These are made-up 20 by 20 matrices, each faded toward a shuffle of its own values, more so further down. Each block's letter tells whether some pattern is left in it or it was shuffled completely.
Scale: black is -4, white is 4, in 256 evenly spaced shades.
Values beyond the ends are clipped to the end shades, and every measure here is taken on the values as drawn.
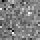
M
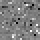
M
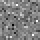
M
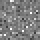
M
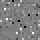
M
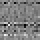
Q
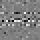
Q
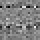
Q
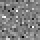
M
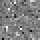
M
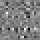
Q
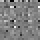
Q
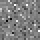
M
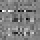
Q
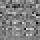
Q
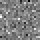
M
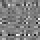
Q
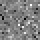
M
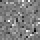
M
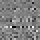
Q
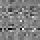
Q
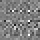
Q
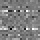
Q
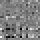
Q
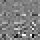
Q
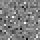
M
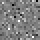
M
